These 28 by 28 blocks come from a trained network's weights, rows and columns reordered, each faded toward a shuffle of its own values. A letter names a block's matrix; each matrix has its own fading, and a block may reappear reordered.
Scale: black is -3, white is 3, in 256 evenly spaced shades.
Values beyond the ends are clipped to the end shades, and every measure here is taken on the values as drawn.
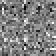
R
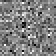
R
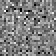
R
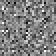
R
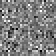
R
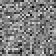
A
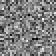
A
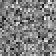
A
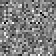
R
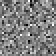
R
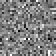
R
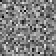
A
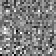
R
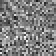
A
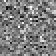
R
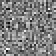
A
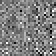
R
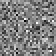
A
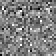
R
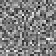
A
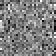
R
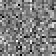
R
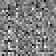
R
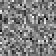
A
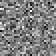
A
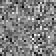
R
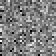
R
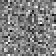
R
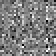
R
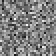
A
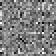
R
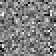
R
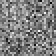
A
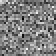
A
